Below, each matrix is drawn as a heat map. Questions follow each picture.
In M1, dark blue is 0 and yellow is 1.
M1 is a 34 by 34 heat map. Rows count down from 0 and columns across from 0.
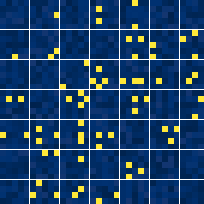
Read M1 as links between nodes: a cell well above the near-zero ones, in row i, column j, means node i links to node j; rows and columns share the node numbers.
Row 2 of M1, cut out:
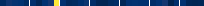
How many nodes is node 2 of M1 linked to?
1
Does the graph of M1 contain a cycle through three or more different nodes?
no
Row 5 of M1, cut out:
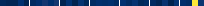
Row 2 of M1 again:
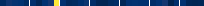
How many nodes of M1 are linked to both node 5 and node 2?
0
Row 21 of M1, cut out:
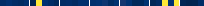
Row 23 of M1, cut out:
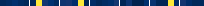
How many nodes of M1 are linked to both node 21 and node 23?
1
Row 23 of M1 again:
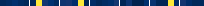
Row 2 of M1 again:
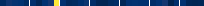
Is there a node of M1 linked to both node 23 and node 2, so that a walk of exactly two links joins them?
no
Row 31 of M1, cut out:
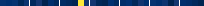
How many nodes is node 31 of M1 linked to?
1
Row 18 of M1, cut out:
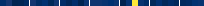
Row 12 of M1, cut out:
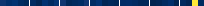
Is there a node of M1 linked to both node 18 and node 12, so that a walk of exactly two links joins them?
no
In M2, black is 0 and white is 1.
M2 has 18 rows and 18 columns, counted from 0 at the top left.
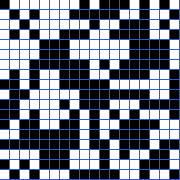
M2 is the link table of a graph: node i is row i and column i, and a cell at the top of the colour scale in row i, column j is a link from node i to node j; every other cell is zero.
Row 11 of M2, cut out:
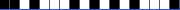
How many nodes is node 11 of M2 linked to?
10
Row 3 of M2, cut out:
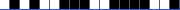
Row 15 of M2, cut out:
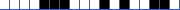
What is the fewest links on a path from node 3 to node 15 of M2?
1
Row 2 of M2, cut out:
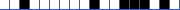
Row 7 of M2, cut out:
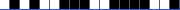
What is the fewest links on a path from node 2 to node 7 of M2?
1
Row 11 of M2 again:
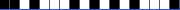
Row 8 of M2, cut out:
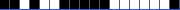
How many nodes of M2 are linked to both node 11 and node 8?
7
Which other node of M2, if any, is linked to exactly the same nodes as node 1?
node 17
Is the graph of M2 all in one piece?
yes
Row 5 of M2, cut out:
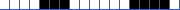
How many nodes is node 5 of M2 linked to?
11
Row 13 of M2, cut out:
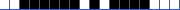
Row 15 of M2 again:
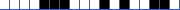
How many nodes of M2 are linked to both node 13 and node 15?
4
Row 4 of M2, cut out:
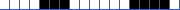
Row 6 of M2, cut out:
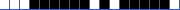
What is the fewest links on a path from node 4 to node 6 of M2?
2
